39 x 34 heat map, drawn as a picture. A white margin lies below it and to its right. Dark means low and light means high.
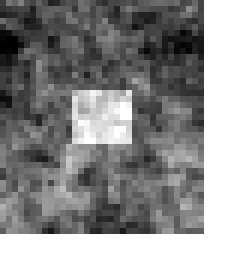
Values change most from cell to cell in the centre. The field is mottled with small blotches. An odd patch, higher than its surroundings, sits in the centre. The ninth with the highest average is the centre. There are no regular stripes. On average the colour sits 40% of the way up the scale.
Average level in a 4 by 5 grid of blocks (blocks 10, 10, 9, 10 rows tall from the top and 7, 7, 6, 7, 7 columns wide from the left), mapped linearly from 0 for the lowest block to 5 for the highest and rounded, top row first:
0 1 1 1 0 / 1 2 4 2 1 / 2 3 5 2 3 / 3 3 1 2 3
